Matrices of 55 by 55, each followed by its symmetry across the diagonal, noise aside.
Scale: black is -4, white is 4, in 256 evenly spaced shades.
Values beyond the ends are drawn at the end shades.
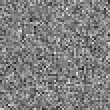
antisymmetric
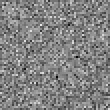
symmetric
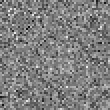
symmetric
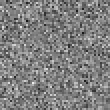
antisymmetric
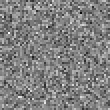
neither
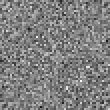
symmetric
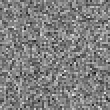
antisymmetric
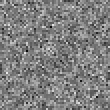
symmetric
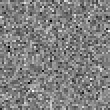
neither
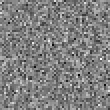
neither
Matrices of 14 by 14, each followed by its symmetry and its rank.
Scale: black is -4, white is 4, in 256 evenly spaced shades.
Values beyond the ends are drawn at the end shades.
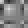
symmetric, rank one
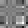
symmetric, rank one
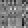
neither, rank three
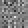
neither, rank three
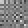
symmetric, rank two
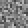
antisymmetric, full rank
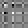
symmetric, rank one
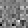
neither, rank three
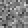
antisymmetric, full rank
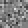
antisymmetric, full rank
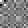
symmetric, rank three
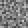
antisymmetric, full rank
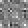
symmetric, rank three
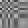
symmetric, rank one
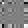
symmetric, rank one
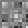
symmetric, rank two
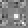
symmetric, rank three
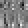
neither, rank three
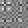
symmetric, rank two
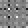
symmetric, rank two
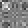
symmetric, rank three
